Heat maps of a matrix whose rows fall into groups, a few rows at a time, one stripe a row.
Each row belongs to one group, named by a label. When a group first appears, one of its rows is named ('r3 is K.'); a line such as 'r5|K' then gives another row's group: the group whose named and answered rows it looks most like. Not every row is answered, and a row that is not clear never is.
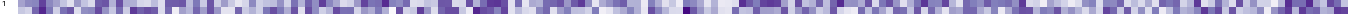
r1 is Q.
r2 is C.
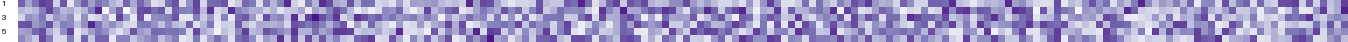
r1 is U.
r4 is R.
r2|R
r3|Q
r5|C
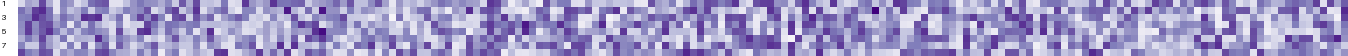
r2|U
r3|R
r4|R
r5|R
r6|Q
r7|Q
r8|U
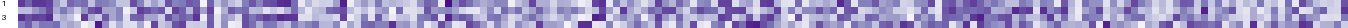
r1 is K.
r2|R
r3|K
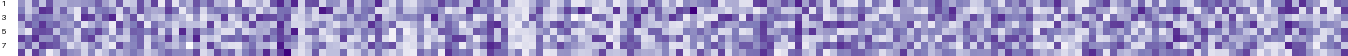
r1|C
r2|U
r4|Q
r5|C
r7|Q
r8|K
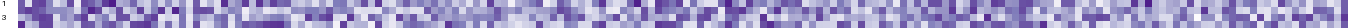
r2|R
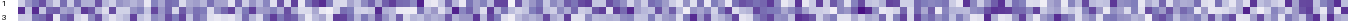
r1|Q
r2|K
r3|C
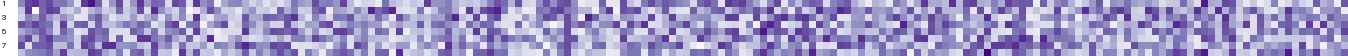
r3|C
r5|C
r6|R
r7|K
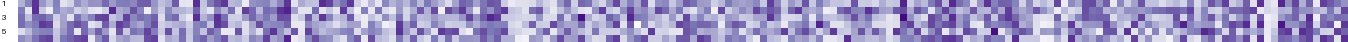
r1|U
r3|U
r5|C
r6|U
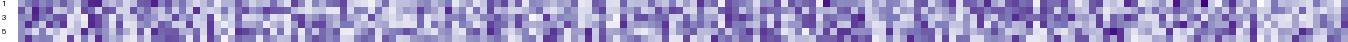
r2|K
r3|R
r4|R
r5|Q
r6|Q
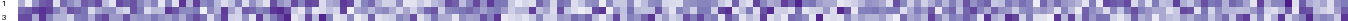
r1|C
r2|K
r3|U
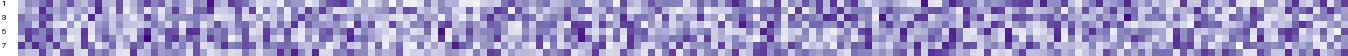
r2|Q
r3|R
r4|Q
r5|U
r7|K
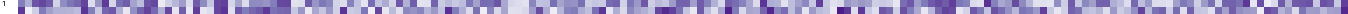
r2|K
